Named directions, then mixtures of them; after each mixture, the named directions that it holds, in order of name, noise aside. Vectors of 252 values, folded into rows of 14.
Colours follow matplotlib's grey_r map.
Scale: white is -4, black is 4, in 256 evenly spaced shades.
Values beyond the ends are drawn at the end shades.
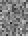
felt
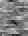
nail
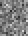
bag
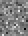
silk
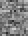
bag, nail, silk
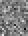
felt, silk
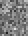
bag, nail, silk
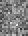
felt, nail, silk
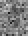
bag, felt, nail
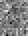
bag, felt, nail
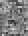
bag, nail, silk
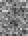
felt, nail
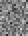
felt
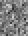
bag, felt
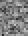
nail, silk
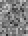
bag, felt, nail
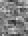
nail, silk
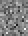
silk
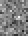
bag, nail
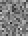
felt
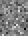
silk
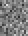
bag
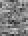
bag, nail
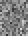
felt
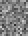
felt, silk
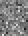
silk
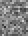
felt, nail, silk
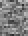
bag, nail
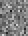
bag, silk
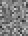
bag, felt, silk
